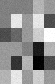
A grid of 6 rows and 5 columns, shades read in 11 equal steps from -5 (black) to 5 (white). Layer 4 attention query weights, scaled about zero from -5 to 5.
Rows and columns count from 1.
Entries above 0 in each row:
2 3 3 3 2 5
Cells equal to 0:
5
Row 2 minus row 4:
-1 3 1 8 -4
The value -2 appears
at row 2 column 5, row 3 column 1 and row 5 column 5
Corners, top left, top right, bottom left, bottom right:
0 1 2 1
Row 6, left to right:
2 4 1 3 1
